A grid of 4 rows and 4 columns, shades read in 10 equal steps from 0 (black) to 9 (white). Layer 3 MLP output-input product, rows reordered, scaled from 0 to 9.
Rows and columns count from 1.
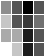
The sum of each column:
27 19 4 13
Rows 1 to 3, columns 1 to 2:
5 3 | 7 3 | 6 6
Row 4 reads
9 7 1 3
